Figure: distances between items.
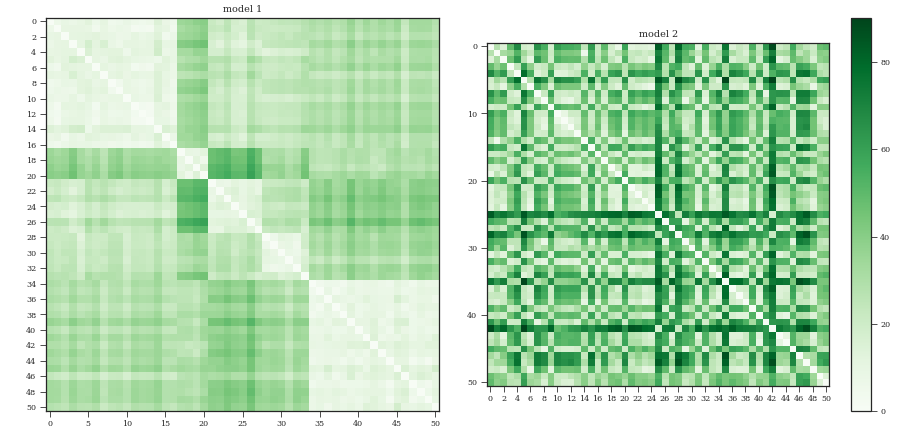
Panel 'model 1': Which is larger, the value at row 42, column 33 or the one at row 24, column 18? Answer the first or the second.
the second
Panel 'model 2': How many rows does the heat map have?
51
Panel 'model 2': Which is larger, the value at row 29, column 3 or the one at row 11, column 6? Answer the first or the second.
the second
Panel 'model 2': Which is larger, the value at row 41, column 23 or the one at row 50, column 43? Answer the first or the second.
the first
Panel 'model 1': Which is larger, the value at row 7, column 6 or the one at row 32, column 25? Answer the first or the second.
the second
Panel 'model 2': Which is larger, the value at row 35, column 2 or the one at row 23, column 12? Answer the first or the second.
the first
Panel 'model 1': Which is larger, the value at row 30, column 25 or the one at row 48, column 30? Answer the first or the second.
the second
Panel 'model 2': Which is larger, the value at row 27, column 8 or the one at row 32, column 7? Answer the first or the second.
the first
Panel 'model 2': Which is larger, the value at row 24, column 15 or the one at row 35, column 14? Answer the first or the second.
the second
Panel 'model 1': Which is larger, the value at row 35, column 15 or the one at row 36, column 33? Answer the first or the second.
the second
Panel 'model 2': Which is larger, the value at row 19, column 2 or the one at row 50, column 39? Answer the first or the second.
the second
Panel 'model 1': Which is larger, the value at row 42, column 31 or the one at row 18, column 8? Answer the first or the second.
the second
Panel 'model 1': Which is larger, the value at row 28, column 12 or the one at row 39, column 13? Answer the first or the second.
the second
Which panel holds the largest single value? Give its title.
model 2
